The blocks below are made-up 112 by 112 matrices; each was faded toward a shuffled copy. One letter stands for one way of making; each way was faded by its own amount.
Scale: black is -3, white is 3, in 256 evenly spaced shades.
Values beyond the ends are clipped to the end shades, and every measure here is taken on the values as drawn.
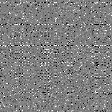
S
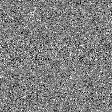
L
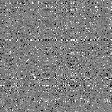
S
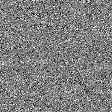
L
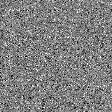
L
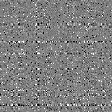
S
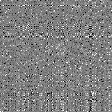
S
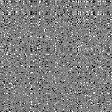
S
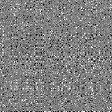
S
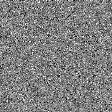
L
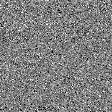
L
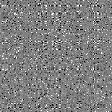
S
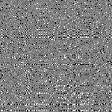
S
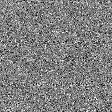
L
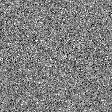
L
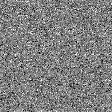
L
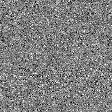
L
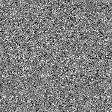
L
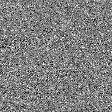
L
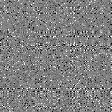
S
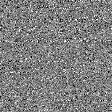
L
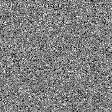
L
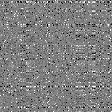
S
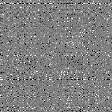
S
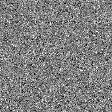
L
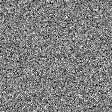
L
